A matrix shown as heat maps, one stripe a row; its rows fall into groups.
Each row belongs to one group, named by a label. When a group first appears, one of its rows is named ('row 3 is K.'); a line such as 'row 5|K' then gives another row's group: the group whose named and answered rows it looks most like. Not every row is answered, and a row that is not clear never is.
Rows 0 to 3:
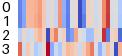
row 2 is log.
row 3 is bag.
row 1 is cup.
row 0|cup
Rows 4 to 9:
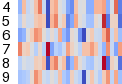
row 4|log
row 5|log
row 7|bag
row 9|cup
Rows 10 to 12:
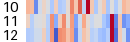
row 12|log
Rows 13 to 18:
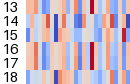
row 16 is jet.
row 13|jet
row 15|log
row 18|log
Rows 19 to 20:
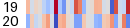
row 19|bag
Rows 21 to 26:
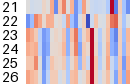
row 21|log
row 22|cup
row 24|jet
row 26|jet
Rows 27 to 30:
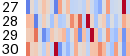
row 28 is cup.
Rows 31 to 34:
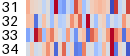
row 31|bag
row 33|cup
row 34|log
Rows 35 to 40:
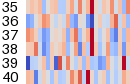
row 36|cup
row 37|jet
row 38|jet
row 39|log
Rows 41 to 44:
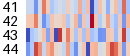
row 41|cup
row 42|jet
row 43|log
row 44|cup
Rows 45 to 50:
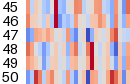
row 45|bag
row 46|bag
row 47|cup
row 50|cup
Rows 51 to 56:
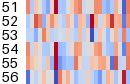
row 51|bag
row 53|cup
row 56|log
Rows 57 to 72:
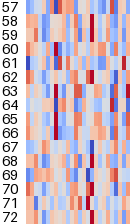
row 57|log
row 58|jet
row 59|jet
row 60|bag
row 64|log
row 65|bag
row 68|jet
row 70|jet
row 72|jet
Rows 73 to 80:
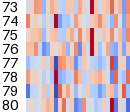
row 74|bag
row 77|log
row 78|bag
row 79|log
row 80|log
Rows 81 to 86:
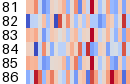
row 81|jet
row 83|jet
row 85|jet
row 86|cup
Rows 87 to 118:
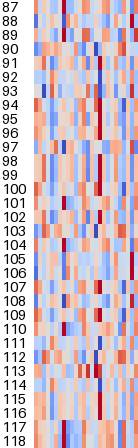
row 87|bag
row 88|log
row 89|bag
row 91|jet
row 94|jet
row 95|jet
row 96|jet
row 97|log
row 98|jet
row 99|jet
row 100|jet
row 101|bag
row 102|jet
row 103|cup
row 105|log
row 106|log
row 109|jet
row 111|cup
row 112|cup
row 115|jet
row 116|jet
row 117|bag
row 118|bag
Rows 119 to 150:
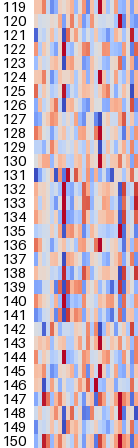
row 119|jet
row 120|log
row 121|log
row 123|log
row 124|jet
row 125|bag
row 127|cup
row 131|log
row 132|bag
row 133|bag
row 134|bag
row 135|log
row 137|log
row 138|bag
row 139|log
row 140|bag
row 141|log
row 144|bag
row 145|jet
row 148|log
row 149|log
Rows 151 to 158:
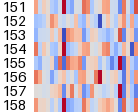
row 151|bag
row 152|cup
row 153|log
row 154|bag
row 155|log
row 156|jet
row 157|log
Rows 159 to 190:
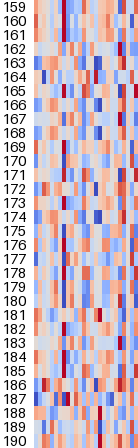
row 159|bag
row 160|bag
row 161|bag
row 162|log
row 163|cup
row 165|bag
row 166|cup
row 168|cup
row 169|bag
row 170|log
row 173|bag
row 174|cup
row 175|log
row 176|bag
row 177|log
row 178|bag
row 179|log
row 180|log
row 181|jet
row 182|bag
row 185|bag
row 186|cup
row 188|jet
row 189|cup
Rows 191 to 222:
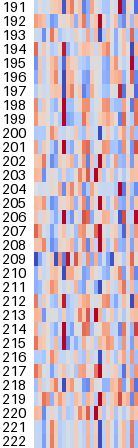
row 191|log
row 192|jet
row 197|log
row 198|bag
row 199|bag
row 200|cup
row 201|bag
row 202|jet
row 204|log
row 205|jet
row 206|bag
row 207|jet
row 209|log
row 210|log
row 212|bag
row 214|bag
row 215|bag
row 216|cup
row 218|log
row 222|cup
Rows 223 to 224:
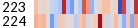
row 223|bag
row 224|jet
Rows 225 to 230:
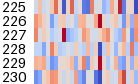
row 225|log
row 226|jet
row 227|bag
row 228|cup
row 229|jet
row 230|cup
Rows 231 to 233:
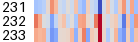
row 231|cup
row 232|jet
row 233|jet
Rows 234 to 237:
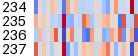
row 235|bag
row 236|log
